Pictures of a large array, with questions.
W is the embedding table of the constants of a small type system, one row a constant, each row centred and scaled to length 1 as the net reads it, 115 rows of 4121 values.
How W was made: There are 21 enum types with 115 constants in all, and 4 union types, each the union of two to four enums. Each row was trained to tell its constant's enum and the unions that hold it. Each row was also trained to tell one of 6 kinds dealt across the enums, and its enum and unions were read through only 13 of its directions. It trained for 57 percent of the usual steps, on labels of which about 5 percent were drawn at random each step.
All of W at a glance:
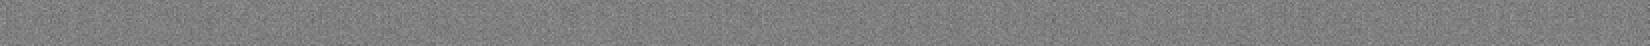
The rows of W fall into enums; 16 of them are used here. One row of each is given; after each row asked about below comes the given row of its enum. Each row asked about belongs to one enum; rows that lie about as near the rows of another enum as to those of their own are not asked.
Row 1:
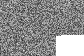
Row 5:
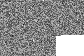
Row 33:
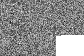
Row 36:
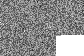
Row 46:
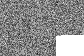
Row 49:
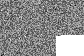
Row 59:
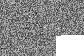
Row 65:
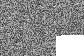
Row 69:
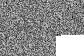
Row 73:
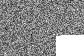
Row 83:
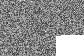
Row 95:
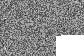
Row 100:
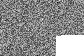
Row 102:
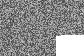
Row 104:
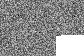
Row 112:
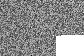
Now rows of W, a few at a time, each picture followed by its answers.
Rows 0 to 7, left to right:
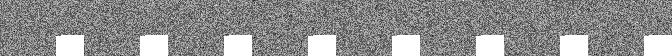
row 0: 95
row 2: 100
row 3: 104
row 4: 102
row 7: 36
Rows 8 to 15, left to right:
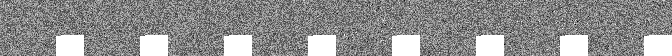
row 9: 5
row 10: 83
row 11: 83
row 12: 73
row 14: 112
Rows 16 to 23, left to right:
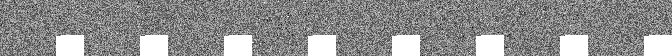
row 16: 95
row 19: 59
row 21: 69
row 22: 73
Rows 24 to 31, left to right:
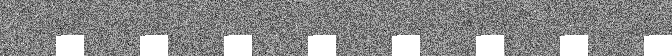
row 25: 36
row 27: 69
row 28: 112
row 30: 49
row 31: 100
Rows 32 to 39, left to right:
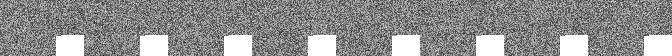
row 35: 100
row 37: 49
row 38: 36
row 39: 104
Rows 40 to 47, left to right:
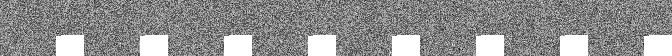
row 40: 1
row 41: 95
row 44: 83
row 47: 59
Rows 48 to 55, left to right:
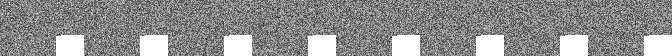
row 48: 112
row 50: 33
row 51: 102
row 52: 112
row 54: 69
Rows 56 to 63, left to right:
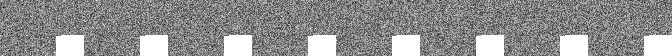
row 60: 36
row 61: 46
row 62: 100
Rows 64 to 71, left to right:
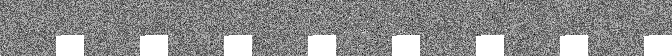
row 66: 33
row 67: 59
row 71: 95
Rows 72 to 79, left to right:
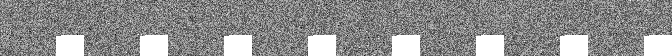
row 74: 69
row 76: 83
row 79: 100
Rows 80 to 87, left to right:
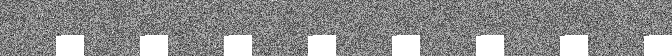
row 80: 104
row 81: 95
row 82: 33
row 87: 112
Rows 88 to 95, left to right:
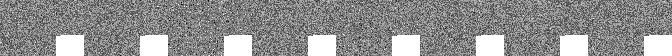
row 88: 59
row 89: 100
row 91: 33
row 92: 69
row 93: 1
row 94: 49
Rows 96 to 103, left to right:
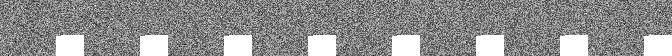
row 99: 112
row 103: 83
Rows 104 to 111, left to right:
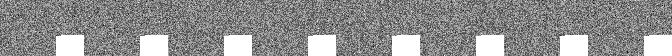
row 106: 49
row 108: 49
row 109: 49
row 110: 36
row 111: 69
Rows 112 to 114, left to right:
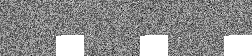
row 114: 5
